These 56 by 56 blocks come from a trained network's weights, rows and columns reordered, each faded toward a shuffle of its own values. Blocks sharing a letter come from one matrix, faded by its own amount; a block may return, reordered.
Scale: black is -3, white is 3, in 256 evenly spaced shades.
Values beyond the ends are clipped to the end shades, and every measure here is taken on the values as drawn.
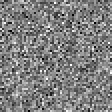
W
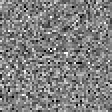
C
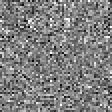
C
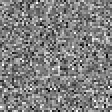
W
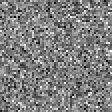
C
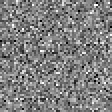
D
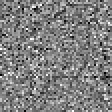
C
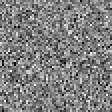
W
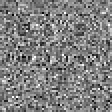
W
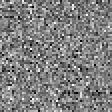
C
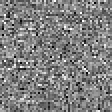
D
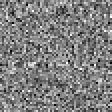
W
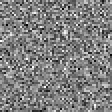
D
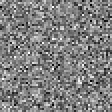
W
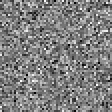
D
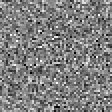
C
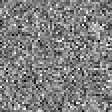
W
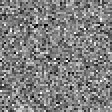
D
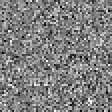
W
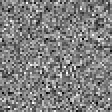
W
